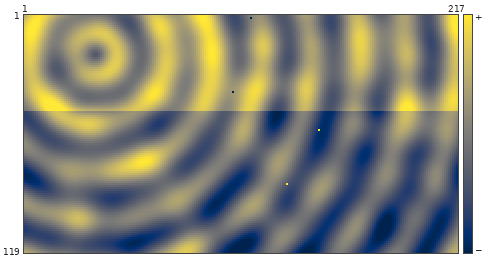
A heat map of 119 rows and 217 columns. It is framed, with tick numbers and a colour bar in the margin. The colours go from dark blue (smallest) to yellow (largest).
Four lone cells stand out: two far higher and two far lower than their neighbours. Concentric rings centre on the top left. On average the colour sits 50% of the way up the scale. The top part is higher, up to a seam about 40% of the way down.
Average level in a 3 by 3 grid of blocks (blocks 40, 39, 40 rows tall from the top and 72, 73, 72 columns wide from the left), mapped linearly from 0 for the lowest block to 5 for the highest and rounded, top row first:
5 5 4 | 4 2 2 | 1 1 0
